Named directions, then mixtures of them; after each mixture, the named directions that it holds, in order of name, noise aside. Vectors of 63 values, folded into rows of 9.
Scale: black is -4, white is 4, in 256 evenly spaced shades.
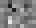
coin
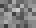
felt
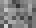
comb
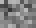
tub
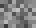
felt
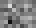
coin, comb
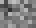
tub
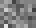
comb, felt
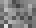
comb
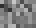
felt, tub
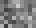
comb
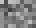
tub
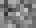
tub
